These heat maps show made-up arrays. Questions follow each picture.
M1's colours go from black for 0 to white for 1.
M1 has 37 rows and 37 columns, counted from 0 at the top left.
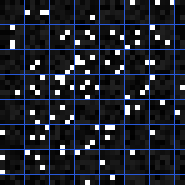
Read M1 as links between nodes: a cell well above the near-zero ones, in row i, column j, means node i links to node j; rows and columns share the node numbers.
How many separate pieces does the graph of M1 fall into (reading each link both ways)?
4
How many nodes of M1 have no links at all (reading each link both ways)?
2
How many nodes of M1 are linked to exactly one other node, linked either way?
9
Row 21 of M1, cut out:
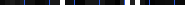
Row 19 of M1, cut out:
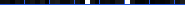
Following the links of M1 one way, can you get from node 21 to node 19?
yes
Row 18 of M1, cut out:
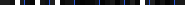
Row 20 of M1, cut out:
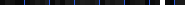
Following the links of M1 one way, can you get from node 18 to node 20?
no
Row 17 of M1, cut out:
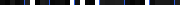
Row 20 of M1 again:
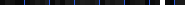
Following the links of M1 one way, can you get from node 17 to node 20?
no
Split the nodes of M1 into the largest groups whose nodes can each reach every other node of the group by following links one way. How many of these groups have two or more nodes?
2
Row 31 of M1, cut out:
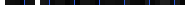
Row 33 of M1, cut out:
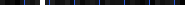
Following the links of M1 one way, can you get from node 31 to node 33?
yes
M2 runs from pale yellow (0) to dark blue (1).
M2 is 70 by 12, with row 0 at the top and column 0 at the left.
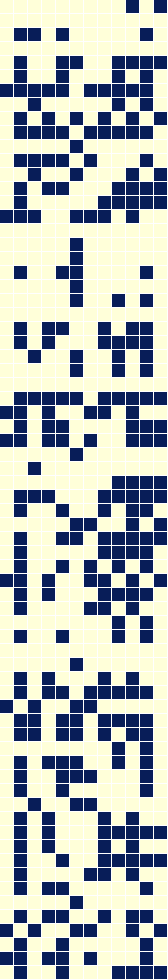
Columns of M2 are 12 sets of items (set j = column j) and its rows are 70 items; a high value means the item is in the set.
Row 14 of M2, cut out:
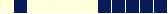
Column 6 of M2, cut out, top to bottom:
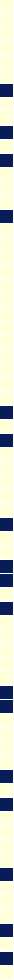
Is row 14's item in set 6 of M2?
no
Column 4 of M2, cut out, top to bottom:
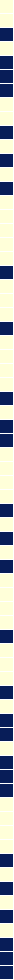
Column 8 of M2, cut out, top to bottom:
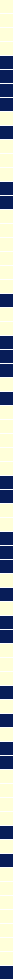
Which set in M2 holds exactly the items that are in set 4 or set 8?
10
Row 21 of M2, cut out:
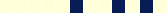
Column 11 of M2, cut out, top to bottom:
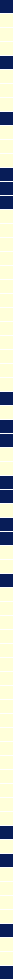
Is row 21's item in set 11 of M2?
no
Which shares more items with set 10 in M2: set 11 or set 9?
set 9
